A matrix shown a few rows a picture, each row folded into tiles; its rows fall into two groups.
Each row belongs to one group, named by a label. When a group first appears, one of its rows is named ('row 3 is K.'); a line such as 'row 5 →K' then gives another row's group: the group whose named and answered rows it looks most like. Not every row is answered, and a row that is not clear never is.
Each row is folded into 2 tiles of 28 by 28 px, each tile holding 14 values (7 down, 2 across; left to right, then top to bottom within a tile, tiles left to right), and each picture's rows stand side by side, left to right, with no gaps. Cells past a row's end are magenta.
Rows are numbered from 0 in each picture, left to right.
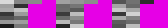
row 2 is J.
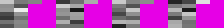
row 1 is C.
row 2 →J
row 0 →J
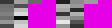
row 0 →J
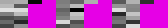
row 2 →J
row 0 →J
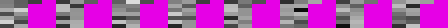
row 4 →J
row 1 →J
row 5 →C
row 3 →J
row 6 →J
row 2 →J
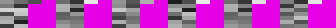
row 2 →J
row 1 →C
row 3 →C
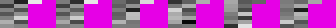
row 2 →C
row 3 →C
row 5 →C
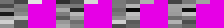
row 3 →C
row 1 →C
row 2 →C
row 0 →C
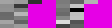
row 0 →J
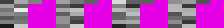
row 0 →J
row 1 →J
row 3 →J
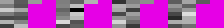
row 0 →J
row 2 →C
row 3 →J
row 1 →C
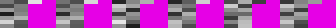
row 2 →C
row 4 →J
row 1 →C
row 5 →C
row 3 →C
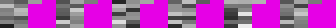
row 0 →J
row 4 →J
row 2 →C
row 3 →J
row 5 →J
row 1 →J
